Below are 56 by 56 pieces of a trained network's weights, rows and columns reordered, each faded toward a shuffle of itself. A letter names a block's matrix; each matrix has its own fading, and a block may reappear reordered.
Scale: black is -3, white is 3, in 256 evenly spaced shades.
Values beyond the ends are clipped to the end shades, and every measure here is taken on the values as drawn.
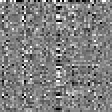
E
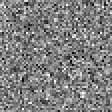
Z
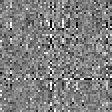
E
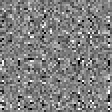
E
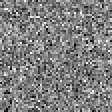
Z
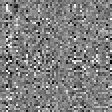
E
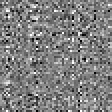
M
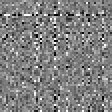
E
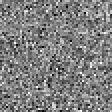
Z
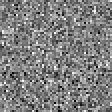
Z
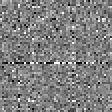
E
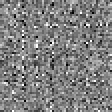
E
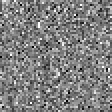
Z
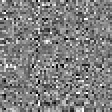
M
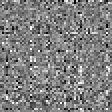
M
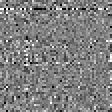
E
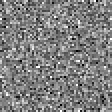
Z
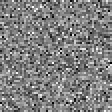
Z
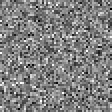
Z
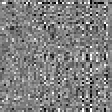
E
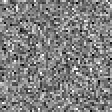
Z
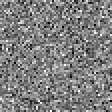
Z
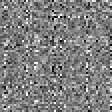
M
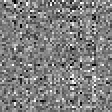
M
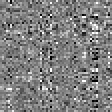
E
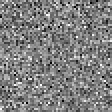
Z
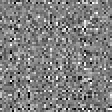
M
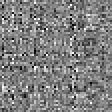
M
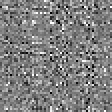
M
